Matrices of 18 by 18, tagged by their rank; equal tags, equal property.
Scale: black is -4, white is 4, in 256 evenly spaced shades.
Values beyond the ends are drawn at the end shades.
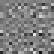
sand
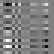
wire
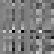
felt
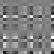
wire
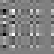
wire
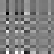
wire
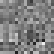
sand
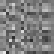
sand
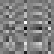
felt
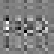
felt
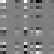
wire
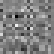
sand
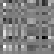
felt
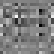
felt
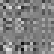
sand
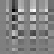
wire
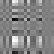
wire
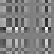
wire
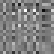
felt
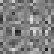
sand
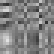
felt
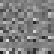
sand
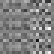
felt
